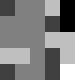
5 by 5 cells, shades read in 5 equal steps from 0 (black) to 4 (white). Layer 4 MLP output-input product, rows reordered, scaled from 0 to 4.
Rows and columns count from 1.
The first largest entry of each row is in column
4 1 4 1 5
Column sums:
9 11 10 9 10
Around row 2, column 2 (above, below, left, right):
2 2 2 2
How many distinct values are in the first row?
4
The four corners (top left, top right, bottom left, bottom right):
1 0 1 4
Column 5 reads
0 0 3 3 4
